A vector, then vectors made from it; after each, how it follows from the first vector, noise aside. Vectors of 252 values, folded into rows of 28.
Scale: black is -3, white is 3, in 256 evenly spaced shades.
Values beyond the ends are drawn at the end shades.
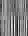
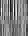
reversed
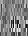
sign-scrambled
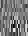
sign-scrambled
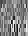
sign-scrambled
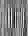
wrapped around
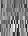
sign-scrambled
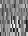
sign-scrambled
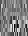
sign-scrambled
